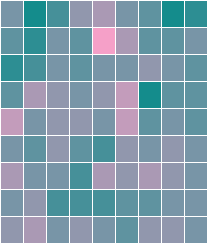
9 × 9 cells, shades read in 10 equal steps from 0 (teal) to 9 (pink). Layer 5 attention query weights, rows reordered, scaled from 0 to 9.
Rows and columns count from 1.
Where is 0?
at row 1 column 2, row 1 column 8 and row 4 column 7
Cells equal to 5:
16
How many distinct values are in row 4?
6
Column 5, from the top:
6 9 4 5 4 2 6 2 4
